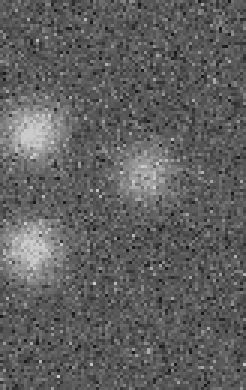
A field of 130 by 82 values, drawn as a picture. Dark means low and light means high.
The values are skewed, with a long tail toward high values. There are no regular stripes. No row or column stands out. There are three bumps. The ninth with the highest average is the middle left.
